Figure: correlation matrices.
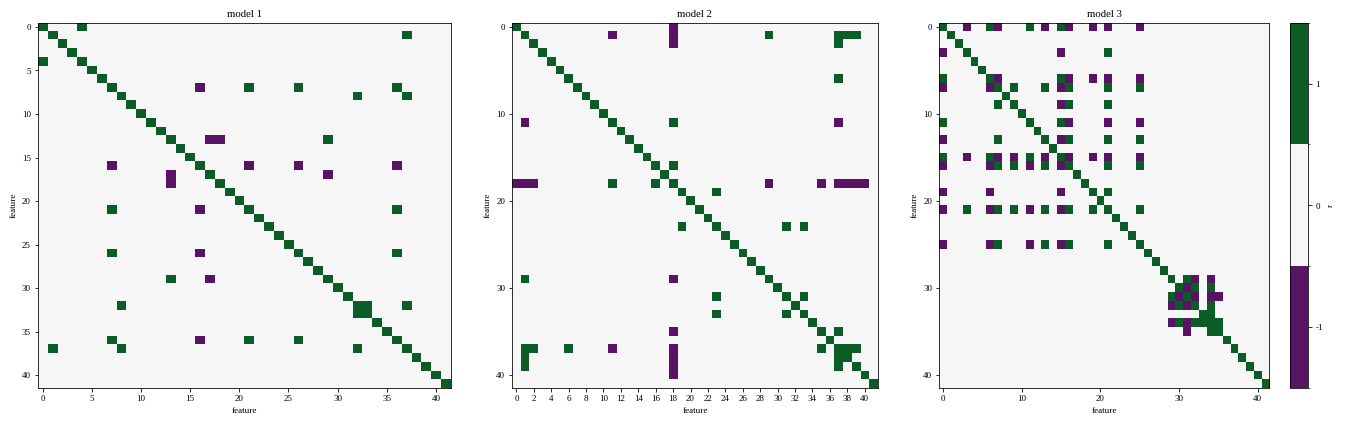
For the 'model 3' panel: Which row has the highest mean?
21
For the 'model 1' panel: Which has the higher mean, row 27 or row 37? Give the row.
37
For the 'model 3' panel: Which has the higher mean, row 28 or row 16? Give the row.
16
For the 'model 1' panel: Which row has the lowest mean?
16
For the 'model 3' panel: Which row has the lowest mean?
15
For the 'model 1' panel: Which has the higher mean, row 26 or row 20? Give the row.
26
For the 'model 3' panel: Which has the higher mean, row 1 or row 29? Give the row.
1
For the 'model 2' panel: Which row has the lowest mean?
18
